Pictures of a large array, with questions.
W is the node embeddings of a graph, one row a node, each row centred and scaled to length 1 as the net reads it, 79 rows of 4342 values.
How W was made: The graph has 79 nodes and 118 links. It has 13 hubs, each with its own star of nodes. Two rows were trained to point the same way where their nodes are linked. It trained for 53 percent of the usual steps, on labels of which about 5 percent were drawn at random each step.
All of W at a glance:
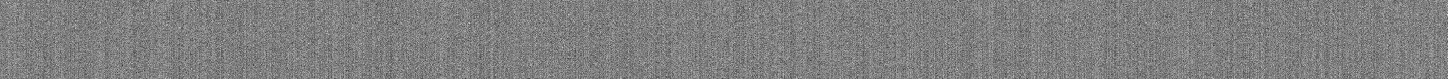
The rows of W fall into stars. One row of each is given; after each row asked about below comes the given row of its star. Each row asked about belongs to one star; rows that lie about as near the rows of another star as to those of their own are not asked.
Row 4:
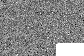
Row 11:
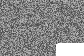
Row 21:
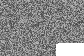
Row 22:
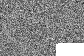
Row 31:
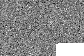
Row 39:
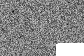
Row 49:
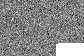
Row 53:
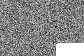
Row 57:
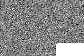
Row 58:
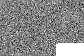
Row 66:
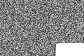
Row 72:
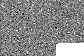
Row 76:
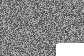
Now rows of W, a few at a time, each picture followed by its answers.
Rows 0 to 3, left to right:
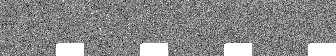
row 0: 21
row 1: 72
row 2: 21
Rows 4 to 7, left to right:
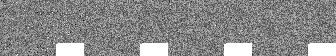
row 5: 11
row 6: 11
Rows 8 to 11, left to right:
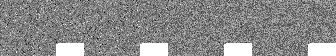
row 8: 31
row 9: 39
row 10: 58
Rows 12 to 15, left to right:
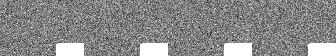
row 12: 58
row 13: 66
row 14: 66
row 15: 4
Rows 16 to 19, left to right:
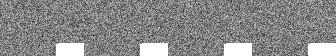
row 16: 57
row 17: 57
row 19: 22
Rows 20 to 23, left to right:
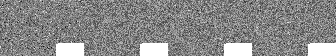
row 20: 11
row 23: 72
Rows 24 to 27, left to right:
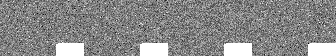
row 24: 76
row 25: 53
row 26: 58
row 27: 11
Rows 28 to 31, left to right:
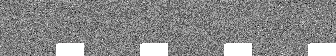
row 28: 11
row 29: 21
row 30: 72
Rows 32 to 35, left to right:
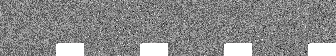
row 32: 22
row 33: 58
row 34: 4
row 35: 11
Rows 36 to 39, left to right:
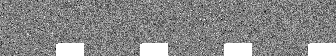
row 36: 53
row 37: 21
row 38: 57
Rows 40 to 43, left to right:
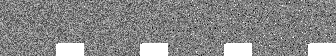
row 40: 66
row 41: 21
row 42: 4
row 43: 76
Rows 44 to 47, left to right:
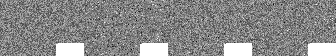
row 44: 57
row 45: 11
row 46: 49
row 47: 21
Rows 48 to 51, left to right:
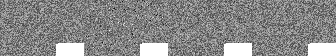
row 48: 31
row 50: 66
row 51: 72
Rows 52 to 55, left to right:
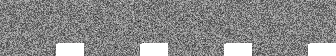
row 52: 4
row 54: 58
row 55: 53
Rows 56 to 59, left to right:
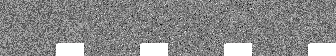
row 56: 66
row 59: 58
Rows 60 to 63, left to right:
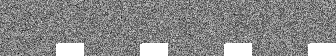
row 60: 4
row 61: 31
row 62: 39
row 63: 21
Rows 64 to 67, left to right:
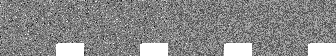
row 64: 53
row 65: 53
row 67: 58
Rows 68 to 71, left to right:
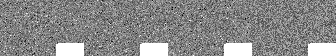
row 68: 31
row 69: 76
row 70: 66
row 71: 49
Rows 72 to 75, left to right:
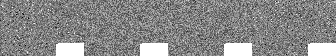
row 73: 22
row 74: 57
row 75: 57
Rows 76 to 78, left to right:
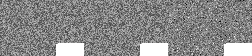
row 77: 39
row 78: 31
